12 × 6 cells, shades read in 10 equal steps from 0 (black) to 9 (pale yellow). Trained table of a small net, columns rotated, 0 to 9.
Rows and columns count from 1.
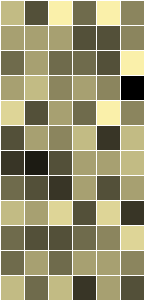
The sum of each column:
62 54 62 55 65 62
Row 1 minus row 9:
0 -3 1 1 1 3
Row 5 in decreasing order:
9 8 6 5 4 3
